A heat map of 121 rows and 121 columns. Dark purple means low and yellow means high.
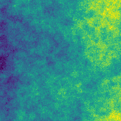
The histogram is bell-shaped. No single row or column stands out from its neighbours. The ninth with the lowest average is the middle left. No lone cell stands out from its neighbours. No regular stripes run through it. Overall the values sit about 50% of the way up the scale. The field climbs toward the right.
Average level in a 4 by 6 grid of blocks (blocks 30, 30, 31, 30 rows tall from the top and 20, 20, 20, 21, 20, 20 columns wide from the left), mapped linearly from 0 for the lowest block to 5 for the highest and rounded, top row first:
122345 / 011244 / 022333 / 122234
